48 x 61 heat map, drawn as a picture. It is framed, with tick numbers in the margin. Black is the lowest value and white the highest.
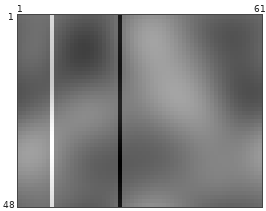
Histogram: heavy tails on both sides. Odd lines: columns 9 and 26. Calmest part: bottom right. Slope: none.
